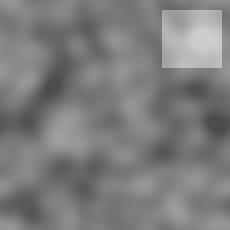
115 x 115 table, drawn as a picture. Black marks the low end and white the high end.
Ninth with the highest average: top right. Ninth with the lowest average: middle right. Mirror symmetry: none. Roughest part: top right. Odd patch: higher, in the top right.
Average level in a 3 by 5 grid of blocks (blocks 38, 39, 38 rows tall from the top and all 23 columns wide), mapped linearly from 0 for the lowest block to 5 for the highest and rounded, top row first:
2 1 2 3 5
1 2 2 1 0
1 1 1 2 2
